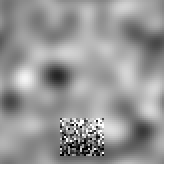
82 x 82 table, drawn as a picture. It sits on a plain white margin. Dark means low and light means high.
Odd patch: rougher, in the bottom middle. Mirror symmetry: none. Average level on the scale: 60%. Roughest part: bottom middle.
